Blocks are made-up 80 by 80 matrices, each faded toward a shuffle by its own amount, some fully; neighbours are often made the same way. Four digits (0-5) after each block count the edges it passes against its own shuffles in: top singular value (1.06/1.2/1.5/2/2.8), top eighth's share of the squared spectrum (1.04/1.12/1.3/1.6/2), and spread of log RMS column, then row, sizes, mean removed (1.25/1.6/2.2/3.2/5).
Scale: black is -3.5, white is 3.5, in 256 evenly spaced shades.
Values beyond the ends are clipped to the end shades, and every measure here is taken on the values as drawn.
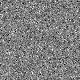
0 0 0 0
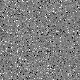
1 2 1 2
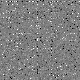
2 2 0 1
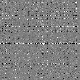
3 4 2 3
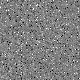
1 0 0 0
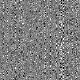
2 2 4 0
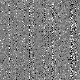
2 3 3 0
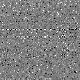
4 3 1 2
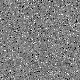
2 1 0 0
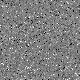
1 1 0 0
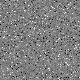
0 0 0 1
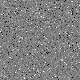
1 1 0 0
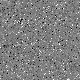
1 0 0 0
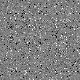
2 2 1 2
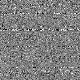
2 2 0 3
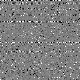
4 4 1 2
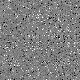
3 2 1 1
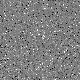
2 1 0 0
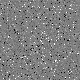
0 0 0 0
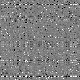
4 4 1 2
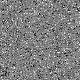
3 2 0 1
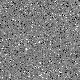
2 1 0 0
